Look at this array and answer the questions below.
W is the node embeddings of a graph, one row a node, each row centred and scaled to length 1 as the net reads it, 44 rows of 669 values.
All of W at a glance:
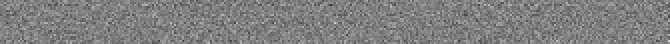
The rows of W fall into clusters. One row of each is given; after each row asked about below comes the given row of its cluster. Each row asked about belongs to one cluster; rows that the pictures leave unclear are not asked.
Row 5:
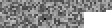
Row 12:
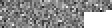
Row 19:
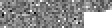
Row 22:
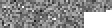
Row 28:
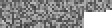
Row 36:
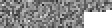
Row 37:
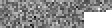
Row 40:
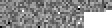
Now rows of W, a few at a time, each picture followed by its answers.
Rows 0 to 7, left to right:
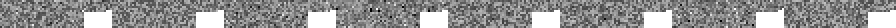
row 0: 22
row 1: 40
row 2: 28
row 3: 36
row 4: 5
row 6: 40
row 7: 37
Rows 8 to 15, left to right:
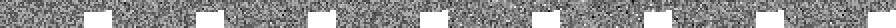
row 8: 40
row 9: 37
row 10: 28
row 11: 22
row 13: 36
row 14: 28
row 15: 28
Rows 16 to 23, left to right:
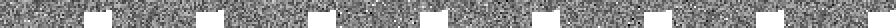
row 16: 36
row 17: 22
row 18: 12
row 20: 19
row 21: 40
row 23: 22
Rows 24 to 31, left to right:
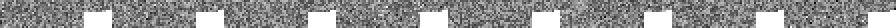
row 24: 19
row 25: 22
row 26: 37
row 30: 5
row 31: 37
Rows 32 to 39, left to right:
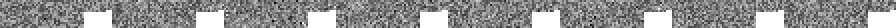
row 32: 5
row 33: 37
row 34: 19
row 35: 36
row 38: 28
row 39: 36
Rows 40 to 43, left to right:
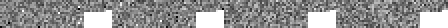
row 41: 40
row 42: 40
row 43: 12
